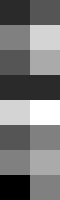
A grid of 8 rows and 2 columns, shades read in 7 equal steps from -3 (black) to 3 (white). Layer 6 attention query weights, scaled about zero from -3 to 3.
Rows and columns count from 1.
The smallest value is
-3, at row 8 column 1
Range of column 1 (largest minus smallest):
5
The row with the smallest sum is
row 4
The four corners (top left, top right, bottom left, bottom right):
-2 -1 -3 0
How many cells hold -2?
3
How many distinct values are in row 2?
2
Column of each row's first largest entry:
2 2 2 1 2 2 2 2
